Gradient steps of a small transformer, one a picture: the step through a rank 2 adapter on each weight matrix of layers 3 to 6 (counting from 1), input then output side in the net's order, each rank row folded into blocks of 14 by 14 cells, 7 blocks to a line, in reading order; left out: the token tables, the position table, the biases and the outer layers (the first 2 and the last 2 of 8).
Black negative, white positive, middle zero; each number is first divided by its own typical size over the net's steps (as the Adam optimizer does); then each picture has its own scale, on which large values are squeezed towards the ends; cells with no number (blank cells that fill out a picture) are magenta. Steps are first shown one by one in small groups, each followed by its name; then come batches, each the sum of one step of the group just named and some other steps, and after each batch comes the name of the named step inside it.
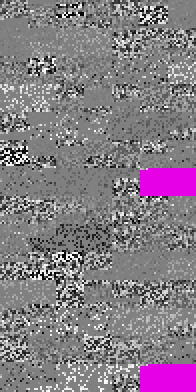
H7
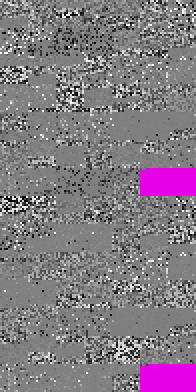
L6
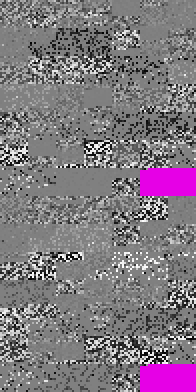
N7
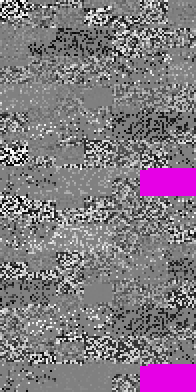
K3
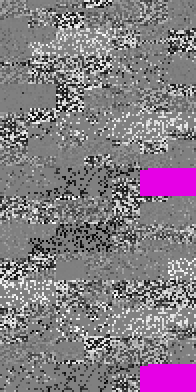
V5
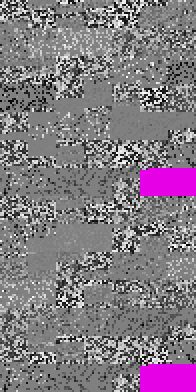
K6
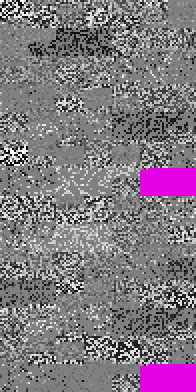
K3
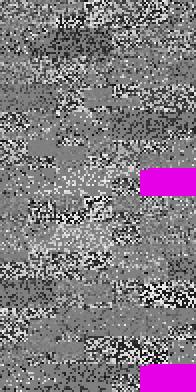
N7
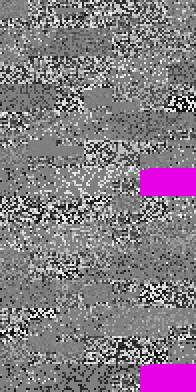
V5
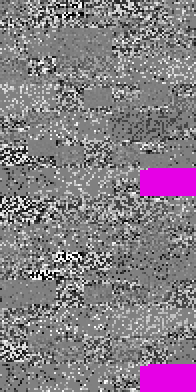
H7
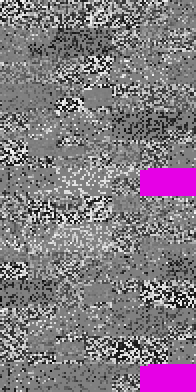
K3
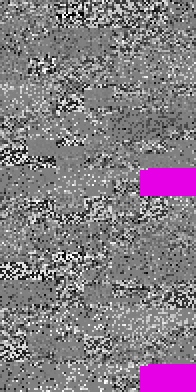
H7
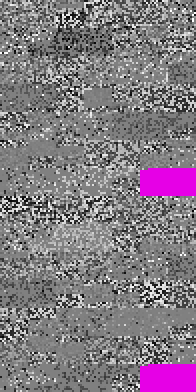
L6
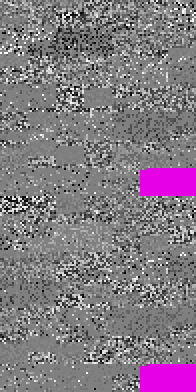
L6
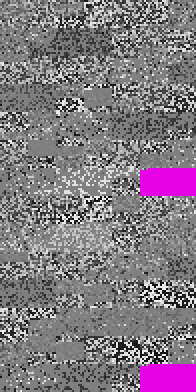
N7
